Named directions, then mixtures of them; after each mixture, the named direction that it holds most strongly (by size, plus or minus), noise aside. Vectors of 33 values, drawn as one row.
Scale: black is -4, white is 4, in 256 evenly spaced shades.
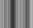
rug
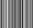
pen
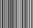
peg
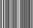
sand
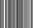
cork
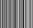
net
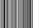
cork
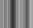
rug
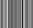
pen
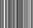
cork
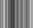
rug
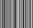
net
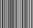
peg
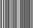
sand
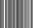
cork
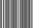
sand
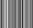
pen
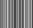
pen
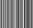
net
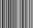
peg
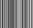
peg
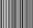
pen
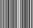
sand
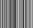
net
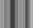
rug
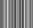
pen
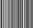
net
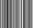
pen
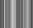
rug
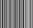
net
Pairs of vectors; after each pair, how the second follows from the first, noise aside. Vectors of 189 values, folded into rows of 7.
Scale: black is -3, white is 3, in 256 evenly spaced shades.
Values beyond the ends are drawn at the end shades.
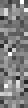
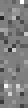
partly zeroed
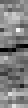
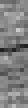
shrunk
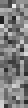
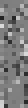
partly zeroed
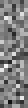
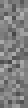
shrunk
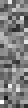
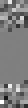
partly zeroed
